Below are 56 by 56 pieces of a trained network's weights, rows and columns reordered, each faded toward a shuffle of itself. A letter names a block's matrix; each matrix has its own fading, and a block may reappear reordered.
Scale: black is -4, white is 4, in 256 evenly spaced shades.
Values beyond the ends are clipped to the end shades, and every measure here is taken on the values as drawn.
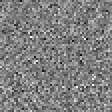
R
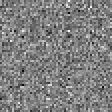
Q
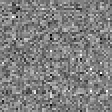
Q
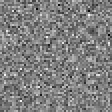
Q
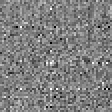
Q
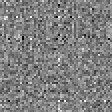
Q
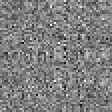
Q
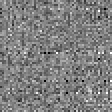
Q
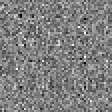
Q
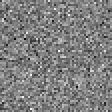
R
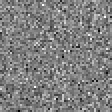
R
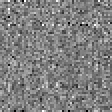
Q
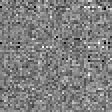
Q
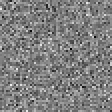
R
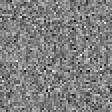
R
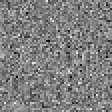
R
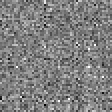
Q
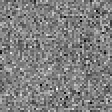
R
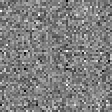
Q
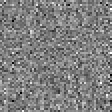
Q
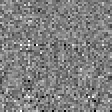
Q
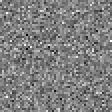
R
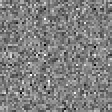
Q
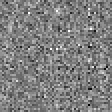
Q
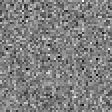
R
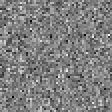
R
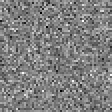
R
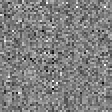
Q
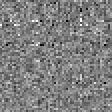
Q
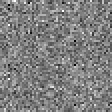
Q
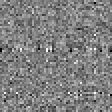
Q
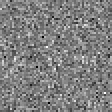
R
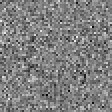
R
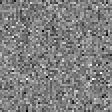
R
